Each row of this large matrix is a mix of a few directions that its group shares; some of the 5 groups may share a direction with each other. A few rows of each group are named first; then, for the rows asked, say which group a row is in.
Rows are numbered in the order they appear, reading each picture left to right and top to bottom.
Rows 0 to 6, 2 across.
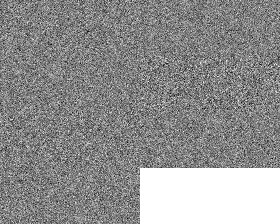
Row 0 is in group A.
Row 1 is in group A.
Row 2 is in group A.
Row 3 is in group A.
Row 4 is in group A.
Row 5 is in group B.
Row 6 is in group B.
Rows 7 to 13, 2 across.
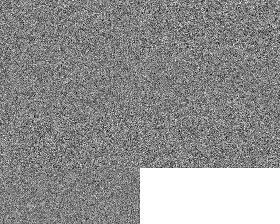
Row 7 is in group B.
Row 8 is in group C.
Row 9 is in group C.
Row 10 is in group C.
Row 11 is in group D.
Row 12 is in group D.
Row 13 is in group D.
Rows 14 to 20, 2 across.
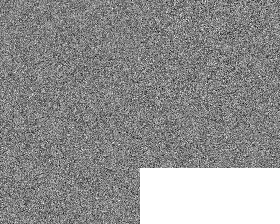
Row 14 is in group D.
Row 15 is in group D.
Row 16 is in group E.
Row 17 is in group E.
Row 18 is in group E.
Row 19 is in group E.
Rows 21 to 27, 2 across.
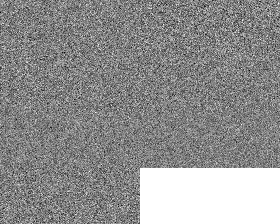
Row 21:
A
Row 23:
A
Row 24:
C
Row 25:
B
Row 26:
D
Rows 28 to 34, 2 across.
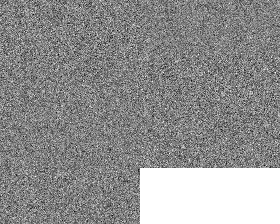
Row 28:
A
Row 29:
A
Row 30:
C
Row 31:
A
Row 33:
E
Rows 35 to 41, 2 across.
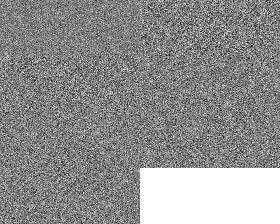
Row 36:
A
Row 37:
A
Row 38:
D
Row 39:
C
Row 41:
C
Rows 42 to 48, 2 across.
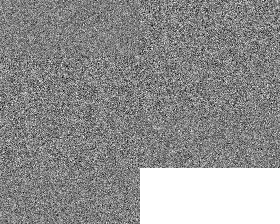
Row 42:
D
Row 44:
C
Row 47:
A
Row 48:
E
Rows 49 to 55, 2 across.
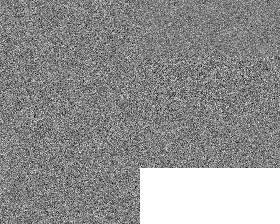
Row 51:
D
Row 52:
C
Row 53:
D
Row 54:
E
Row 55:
C
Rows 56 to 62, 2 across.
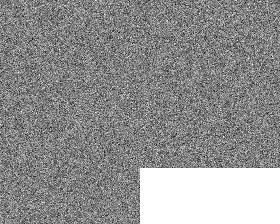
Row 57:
C
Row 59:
D
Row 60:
B
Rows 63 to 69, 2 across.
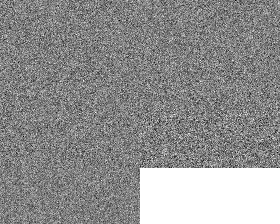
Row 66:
E
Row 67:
E
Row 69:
D
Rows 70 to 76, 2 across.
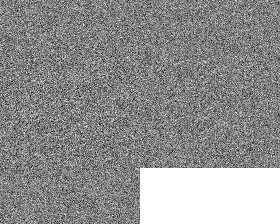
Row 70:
A
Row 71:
E
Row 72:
D
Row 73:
D
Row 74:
C
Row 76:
C
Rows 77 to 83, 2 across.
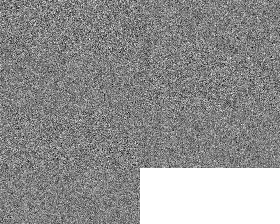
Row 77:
A
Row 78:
D
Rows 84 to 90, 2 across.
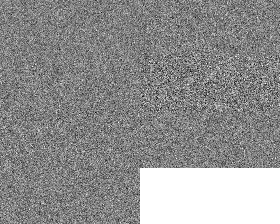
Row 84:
D
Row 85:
D
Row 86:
D
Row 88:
E
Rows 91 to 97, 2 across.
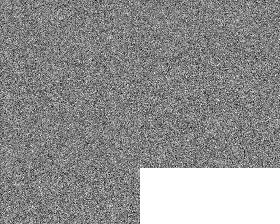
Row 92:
C
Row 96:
B
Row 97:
D
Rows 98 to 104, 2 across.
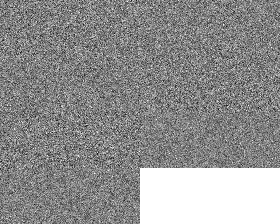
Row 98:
B
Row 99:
E
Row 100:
C
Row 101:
E
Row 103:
B
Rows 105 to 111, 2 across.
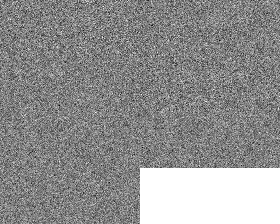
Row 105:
E
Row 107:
A
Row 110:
E
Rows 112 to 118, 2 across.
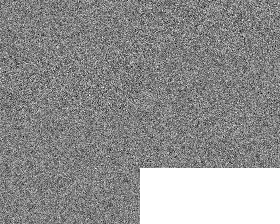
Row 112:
E
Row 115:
A
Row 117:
C
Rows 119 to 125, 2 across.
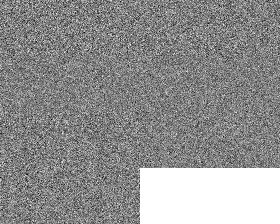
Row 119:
E
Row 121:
B
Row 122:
E
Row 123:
C
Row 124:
C
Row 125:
A
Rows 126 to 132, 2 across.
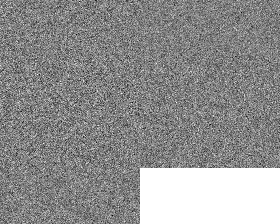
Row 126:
E
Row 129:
B
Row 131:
A
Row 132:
D
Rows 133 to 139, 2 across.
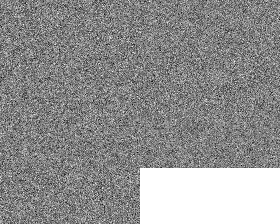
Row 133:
E
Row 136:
D
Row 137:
C
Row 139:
B
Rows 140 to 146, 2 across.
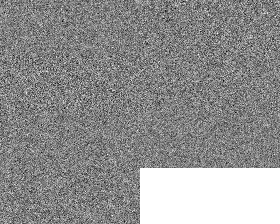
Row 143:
B
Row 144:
A
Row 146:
D
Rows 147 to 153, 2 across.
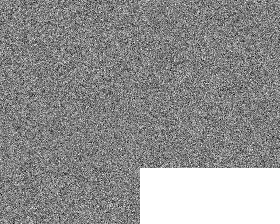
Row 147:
C
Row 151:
A
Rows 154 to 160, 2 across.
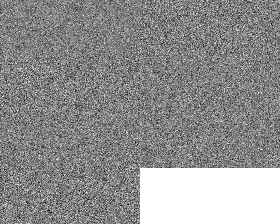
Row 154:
B
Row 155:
E
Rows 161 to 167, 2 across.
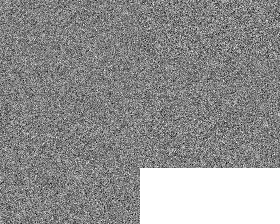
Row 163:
E
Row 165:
A
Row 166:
E
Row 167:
B
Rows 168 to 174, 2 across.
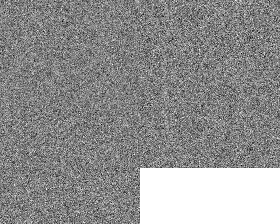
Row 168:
C
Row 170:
D
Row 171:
C
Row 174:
C
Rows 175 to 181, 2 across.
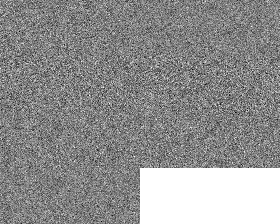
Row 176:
D
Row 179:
D
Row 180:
B
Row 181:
D
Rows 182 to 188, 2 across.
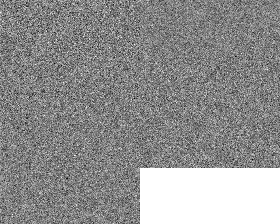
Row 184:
E
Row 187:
D
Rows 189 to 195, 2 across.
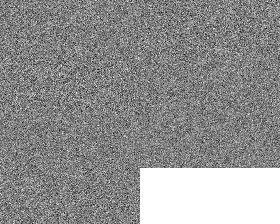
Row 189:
B
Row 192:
A
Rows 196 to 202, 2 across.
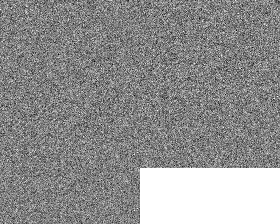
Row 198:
D
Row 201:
E
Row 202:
C
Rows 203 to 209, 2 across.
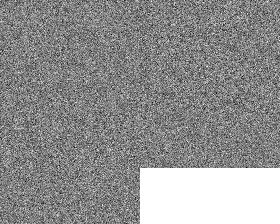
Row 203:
C
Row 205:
D
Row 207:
D
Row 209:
E
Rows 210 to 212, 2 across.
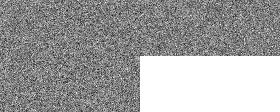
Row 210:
C
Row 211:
B
